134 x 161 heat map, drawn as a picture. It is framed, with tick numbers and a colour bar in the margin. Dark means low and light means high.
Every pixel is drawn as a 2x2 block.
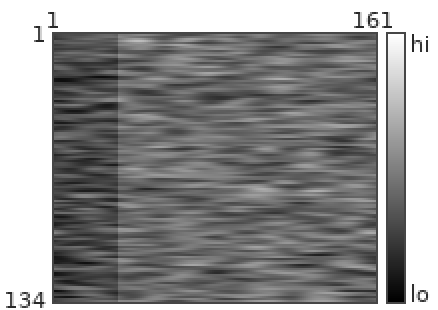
The grain runs across in streaks. The right part is higher, past a seam about 20% of the way across. On average the colour sits 40% of the way up the scale.
